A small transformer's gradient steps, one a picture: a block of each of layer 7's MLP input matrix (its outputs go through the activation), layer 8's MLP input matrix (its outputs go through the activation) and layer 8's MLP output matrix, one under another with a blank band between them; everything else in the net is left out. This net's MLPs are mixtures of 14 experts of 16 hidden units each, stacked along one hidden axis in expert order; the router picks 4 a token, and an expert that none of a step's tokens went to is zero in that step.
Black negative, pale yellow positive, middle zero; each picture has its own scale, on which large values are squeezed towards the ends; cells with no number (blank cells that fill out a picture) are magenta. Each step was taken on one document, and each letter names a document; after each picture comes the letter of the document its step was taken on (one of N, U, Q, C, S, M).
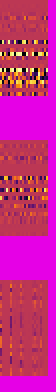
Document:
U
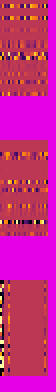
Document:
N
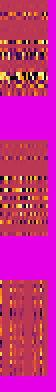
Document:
U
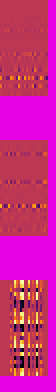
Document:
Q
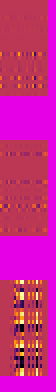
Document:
Q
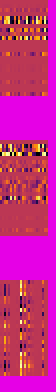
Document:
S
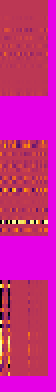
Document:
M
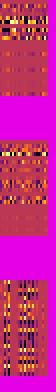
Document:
S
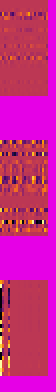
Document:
M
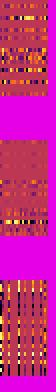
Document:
N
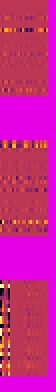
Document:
M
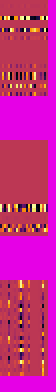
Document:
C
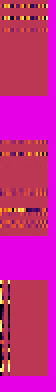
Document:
N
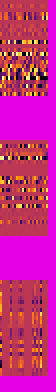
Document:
U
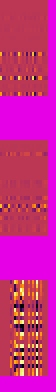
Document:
Q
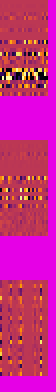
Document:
U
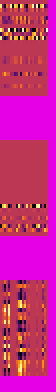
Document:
C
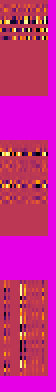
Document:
S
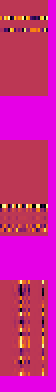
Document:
C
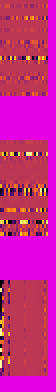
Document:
N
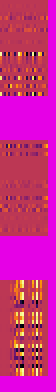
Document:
Q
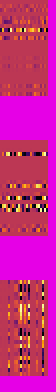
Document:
C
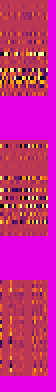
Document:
U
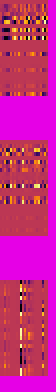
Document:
S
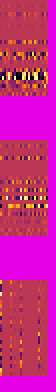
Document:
U
